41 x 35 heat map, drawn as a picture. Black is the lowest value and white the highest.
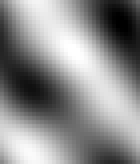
Lone odd cells: none. Stripes: none. Slope: none. Mirror symmetry: none. Ninth with the highest average: top middle.
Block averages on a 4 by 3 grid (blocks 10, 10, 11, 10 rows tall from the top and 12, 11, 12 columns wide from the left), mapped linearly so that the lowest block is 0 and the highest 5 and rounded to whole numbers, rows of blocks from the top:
440 | 152 | 124 | 532
